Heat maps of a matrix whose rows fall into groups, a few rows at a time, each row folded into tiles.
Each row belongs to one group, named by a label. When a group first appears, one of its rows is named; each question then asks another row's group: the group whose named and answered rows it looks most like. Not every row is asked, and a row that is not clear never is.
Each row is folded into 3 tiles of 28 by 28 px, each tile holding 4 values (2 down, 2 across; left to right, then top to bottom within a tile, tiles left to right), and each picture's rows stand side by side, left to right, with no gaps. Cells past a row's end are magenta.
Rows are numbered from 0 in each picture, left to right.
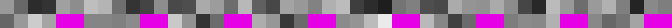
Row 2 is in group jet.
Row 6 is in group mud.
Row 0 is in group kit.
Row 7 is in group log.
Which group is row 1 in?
log
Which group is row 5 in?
jet
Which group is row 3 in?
jet
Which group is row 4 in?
kit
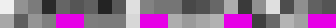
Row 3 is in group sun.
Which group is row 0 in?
log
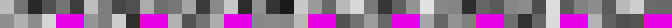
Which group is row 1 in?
kit
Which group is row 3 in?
mud
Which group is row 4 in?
log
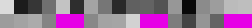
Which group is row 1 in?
kit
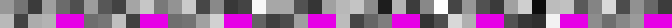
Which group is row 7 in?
sun
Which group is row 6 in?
sun
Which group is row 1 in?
mud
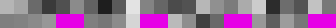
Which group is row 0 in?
log
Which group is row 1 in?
mud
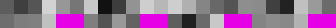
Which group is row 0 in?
mud
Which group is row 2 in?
log
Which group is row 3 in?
mud
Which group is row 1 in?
mud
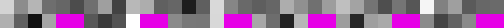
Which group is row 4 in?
log
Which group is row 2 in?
mud
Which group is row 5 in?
log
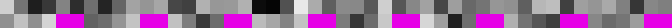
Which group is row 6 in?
jet
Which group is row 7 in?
log
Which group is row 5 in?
jet
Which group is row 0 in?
kit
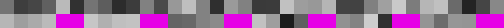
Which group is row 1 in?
kit
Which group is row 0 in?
kit
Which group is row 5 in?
log
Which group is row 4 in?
mud
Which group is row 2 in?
log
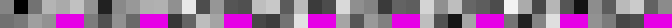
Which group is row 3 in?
sun
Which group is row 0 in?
mud
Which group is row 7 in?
jet
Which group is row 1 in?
mud
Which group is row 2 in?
sun
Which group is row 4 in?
log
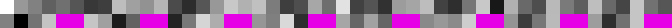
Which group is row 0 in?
log
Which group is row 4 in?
kit
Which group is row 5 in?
kit
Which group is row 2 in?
mud
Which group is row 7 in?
sun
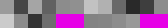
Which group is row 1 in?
log
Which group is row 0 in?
jet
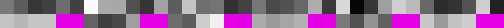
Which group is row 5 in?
kit
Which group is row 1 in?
log
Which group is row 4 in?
mud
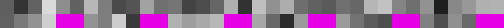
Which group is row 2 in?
kit
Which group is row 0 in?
mud
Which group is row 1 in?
kit
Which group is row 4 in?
jet
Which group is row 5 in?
mud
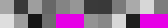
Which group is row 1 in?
mud
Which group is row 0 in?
jet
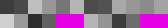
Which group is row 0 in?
jet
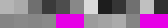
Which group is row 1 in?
kit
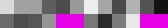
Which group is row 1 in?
sun
